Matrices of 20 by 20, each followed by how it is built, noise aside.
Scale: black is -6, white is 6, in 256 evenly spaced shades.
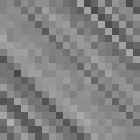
Toeplitz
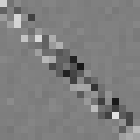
banded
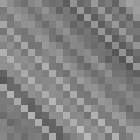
Toeplitz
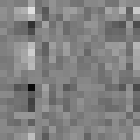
low rank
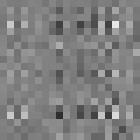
low rank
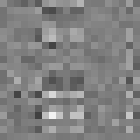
low rank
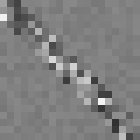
banded
